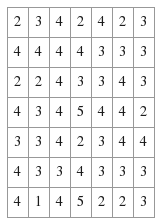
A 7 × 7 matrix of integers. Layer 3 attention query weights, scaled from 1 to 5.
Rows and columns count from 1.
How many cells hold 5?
2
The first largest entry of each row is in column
3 1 3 4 3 1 4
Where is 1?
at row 7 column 2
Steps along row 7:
down up up down same up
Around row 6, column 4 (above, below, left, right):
2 5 3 3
